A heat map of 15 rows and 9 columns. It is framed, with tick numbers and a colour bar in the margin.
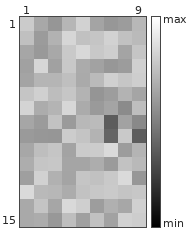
The ninth with the lowest average is the middle right. Overall the values sit about 70% of the way up the scale. No overall slope runs across the table. An odd patch, rougher than its surroundings, sits in the middle right. The grain is fine, like static. The middle right is the roughest part. Neither half mirrors the other.
